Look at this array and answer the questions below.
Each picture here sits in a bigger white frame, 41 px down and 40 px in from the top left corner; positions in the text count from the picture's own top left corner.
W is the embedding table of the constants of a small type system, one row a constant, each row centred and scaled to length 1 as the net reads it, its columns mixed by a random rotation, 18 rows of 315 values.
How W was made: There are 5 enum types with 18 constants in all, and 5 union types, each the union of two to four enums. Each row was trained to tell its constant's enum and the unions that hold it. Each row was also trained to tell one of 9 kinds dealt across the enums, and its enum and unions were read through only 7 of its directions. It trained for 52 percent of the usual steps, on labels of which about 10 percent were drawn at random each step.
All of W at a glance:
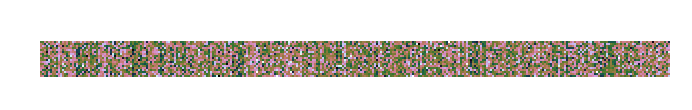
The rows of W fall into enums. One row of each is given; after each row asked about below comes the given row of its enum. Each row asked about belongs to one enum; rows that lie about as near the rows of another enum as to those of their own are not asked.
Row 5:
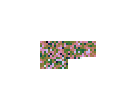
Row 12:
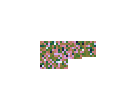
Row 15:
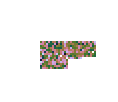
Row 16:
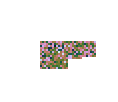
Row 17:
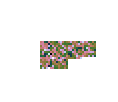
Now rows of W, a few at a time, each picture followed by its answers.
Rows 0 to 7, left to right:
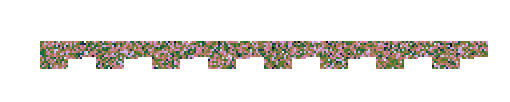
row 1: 12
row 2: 5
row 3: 17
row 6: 16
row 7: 16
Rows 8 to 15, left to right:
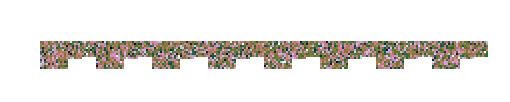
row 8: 17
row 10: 15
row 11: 12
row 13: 5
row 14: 17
